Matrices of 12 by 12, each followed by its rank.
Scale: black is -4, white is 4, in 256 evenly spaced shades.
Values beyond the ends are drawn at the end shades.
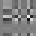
one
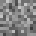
full rank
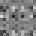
two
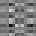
one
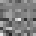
two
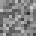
full rank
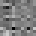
two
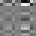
one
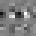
two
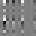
one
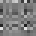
two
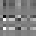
one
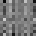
two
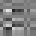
one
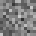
full rank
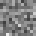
full rank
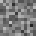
full rank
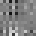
two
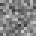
full rank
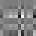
one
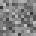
full rank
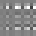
one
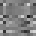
two
